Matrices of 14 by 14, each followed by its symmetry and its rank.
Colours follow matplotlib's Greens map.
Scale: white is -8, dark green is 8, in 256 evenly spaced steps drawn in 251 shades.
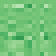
neither, rank two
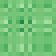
symmetric, rank one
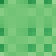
symmetric, rank one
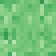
neither, rank three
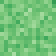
neither, full rank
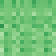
neither, rank two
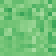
neither, rank three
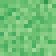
neither, full rank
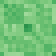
symmetric, rank three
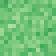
neither, full rank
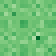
symmetric, rank three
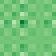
symmetric, rank one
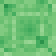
symmetric, rank three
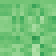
neither, rank two
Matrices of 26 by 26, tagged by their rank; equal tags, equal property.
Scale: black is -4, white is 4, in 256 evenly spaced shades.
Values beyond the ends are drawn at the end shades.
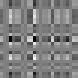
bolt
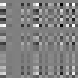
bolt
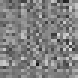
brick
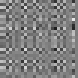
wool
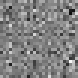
brick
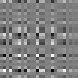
bolt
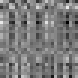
wool
